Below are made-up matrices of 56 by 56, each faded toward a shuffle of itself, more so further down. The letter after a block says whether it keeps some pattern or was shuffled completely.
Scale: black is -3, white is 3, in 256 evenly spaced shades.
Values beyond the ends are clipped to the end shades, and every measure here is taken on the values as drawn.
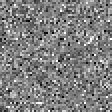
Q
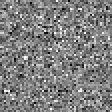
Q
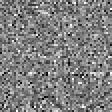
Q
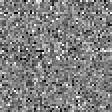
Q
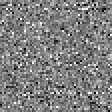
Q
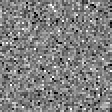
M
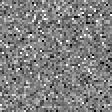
M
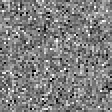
M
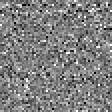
Q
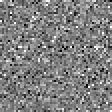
Q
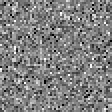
M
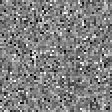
M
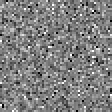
M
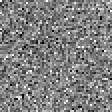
M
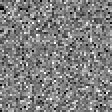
M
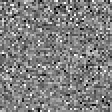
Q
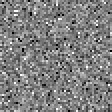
M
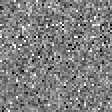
Q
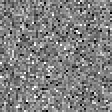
M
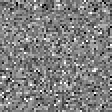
Q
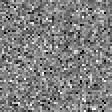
M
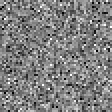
M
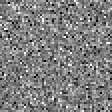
M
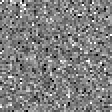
M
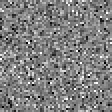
M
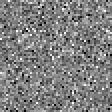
M
